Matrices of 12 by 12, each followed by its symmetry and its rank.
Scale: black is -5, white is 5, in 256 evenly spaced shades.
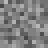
antisymmetric, full rank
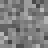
antisymmetric, full rank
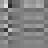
neither, rank one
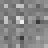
symmetric, rank two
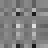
neither, rank one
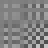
symmetric, rank one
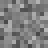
antisymmetric, full rank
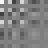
symmetric, rank one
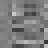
neither, rank two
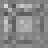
symmetric, rank two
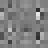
neither, rank two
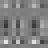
neither, rank one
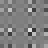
symmetric, rank one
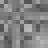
symmetric, rank two
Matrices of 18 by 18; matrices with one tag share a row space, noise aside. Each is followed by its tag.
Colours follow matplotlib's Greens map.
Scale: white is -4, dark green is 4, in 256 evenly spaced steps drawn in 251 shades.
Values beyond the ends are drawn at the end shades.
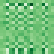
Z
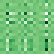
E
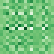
Z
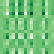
Z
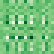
Z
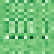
Z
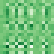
Z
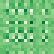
Z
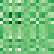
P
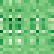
P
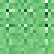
E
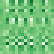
Z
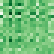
P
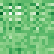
P
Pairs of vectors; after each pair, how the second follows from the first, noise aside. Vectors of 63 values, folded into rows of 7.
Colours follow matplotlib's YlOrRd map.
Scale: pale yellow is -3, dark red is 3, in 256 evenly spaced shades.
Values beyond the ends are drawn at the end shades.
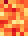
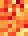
shuffled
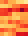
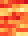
negated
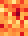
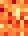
negated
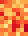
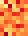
shuffled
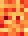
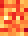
negated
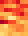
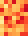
shuffled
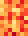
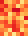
negated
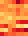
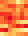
negated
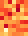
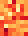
negated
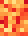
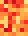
negated
